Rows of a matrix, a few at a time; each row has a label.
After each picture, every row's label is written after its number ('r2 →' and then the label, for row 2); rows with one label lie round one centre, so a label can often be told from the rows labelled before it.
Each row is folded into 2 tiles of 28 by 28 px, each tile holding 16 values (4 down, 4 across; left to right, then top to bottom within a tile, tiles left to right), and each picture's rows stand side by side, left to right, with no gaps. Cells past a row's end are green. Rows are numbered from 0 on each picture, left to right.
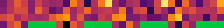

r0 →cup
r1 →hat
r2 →hat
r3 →hat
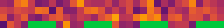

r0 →cup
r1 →cup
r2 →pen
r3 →cup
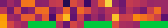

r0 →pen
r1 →hat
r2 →pen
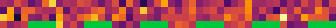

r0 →hat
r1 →pen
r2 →hat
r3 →cup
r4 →cup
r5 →pen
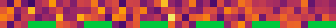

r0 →hat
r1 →pen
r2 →hat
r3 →pen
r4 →cup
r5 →cup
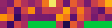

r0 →hat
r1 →hat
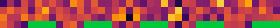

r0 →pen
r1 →cup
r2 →hat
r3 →hat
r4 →cup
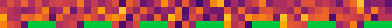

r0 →pen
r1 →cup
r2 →hat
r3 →hat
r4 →pen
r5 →pen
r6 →cup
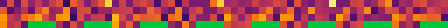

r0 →pen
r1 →hat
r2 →pen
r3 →hat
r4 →pen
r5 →hat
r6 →hat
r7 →pen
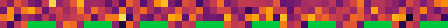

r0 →hat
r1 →cup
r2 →hat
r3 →hat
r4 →pen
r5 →pen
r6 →cup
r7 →hat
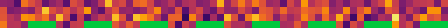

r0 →pen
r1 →hat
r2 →pen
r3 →hat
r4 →pen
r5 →cup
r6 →hat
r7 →pen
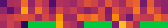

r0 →cup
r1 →pen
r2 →cup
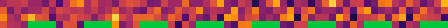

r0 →pen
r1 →cup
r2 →pen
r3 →hat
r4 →hat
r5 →hat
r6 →hat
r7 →hat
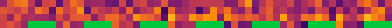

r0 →cup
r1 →cup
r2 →pen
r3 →pen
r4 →cup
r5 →pen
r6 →pen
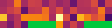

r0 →pen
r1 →pen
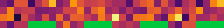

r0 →hat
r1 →cup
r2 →pen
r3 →hat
